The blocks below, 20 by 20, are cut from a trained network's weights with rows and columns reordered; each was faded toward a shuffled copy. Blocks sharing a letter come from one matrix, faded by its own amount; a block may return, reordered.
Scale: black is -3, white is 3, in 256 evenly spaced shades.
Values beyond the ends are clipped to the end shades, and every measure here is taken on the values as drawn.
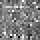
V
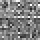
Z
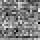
Z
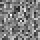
V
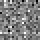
V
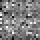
Z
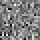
V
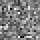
V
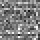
Z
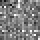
V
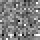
V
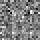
V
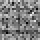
Z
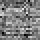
Z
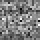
Z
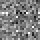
V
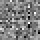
Z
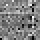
Z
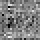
Z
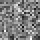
V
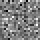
V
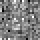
V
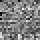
Z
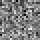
V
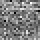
Z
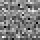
Z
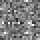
V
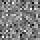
V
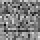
Z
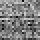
Z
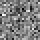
V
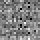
Z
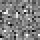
V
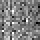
V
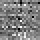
Z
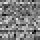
Z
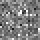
V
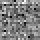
Z
